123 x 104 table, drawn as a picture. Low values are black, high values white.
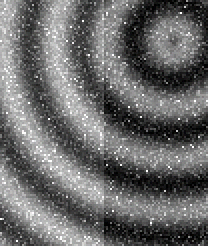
Average level on the scale: 40%. Seam: vertical, 50% of the way across, the left part higher. Rings: centred on the top right. Mirror symmetry: none.
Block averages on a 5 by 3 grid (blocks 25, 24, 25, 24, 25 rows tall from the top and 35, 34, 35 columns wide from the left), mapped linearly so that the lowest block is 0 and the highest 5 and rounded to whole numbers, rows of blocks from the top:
521 / 530 / 431 / 421 / 421
